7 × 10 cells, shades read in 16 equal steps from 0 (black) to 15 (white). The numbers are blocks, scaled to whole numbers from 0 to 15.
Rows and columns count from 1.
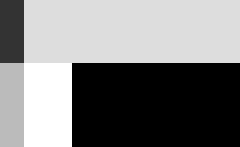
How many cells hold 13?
27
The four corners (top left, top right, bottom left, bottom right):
3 13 11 0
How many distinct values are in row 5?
3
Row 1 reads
3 13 13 13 13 13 13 13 13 13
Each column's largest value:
11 15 15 13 13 13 13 13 13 13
